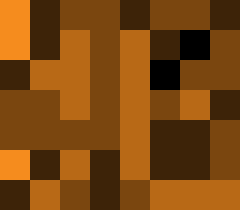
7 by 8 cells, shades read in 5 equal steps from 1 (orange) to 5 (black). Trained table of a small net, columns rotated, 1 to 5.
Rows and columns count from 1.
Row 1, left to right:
1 4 3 3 4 3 3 4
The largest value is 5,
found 2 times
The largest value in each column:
4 4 3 4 4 5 5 4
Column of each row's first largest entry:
2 7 6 8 6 2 1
